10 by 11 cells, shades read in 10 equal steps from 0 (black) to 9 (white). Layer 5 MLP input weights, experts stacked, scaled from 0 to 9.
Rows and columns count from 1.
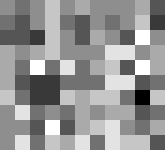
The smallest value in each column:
3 3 2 2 3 3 4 4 3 0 2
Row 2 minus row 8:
-1 -5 1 2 0 -3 0 -2 -1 4 -2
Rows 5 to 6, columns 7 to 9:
6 7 3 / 4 8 8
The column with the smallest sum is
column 3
